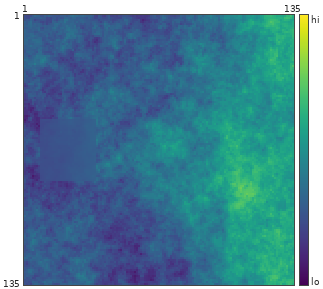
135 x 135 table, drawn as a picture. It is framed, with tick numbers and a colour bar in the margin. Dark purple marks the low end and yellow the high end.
The field is smooth, with broad soft blobs. No row or column stands out. The middle left is the calmest part. There is an overall slope up to the right. There are no regular stripes. An odd patch, calmer than its surroundings, sits in the middle left.
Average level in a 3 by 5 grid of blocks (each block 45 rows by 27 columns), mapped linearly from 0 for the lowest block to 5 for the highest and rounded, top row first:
11124 / 01245 / 10135
